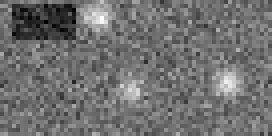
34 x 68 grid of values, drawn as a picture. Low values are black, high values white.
Ninth with the lowest average: top left. Histogram: heavy tails on both sides. Bumps: three. Mirror symmetry: none. Odd patch: lower, in the top left.
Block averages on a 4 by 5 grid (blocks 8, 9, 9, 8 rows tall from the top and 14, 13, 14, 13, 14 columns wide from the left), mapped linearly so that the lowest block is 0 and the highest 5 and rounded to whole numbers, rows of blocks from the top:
04433 | 23333 | 33535 | 33333
